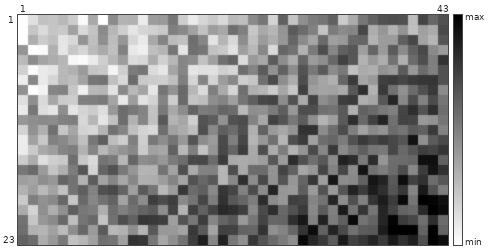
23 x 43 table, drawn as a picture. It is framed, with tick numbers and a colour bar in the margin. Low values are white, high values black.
The texture is fine-grained noise. Values rise toward the bottom right. The halves do not mirror each other. No regular stripes run through it. No single row or column stands out from its neighbours. The ninth with the highest average is the bottom right. The top left is the ninth with the lowest average.
